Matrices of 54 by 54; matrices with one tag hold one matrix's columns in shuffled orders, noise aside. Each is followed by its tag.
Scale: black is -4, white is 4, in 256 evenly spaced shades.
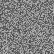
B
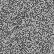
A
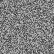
B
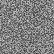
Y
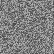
Y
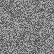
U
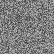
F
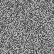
B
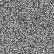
F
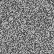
A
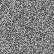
Y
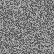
Y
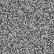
A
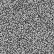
B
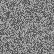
A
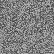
F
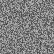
A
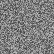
B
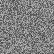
Y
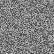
U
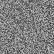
B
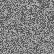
F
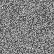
F
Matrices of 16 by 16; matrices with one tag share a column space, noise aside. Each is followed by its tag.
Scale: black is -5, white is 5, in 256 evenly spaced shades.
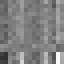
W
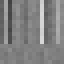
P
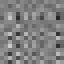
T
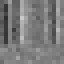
P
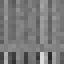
W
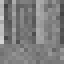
P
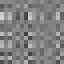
T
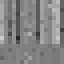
P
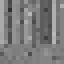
P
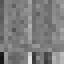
W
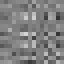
T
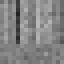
P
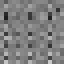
T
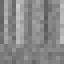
P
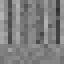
P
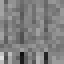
W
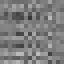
T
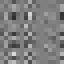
T
